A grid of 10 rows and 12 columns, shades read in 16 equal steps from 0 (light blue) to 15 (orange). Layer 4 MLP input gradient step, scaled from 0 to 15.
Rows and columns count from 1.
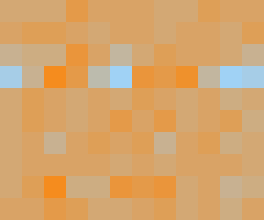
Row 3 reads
7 8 8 13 10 6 9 11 10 10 9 7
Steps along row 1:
same same up down same same down same up down same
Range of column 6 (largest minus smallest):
13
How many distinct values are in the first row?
4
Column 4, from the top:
12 10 13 12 9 9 10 10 8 11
